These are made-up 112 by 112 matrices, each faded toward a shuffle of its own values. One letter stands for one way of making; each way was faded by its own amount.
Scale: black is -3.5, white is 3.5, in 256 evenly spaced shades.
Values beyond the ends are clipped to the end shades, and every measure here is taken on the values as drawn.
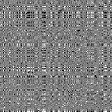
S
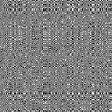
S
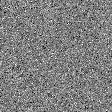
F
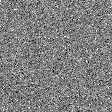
F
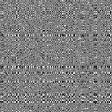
S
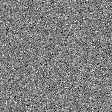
F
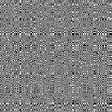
S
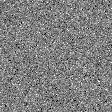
F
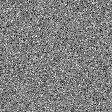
F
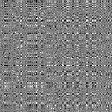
S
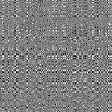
S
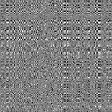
S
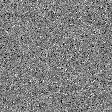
F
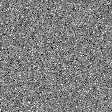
F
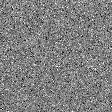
F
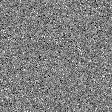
F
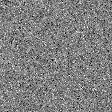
F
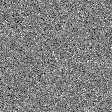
F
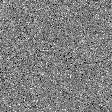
F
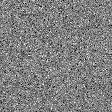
F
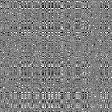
S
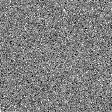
F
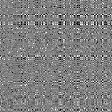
S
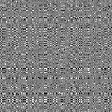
S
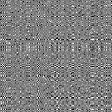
S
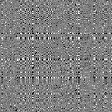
S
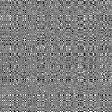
S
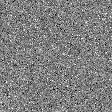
F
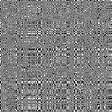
S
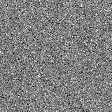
F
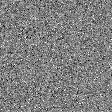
F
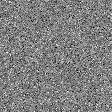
F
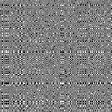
S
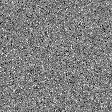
F
